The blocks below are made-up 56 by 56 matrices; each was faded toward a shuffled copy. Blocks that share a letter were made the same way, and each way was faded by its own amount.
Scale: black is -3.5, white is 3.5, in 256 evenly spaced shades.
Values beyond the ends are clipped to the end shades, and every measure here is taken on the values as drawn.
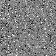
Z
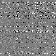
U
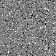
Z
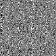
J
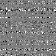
U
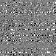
U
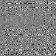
U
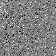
Z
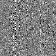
J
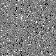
Z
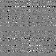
U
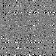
U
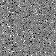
Z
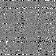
U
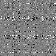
U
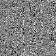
J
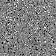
Z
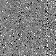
Z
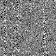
J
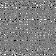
U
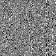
J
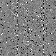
Z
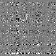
U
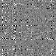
U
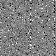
Z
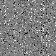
Z
